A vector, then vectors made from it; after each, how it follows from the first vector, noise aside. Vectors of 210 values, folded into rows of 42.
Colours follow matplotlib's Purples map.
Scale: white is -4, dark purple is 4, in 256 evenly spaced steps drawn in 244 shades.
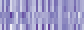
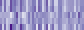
negated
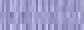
shrunk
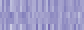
shrunk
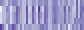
wrapped around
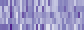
sign-scrambled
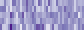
sign-scrambled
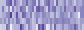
sign-scrambled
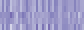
shrunk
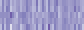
shrunk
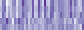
wrapped around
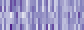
negated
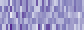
sign-scrambled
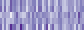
negated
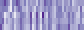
wrapped around
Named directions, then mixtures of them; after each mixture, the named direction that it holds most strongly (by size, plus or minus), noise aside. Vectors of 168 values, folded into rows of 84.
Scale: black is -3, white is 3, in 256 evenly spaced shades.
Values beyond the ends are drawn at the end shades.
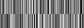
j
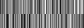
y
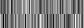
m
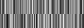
j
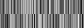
j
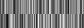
j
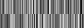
j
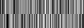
y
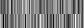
m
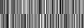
y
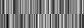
j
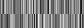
j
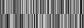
j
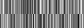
j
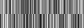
m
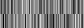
m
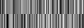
y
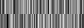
j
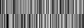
y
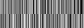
y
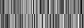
j
